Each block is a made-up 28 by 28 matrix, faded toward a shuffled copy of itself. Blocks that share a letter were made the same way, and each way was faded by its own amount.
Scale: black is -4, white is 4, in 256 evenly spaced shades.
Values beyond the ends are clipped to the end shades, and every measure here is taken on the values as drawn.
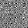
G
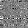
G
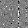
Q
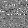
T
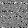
T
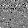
T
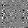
G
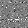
T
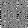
Q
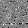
T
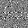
T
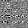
G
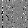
Q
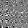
G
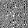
Q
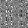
Q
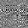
G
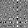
G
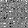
G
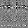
G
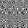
G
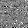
T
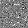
T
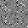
Q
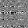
G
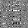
G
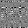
G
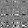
G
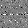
T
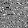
T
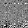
G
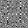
Q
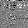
G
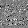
T
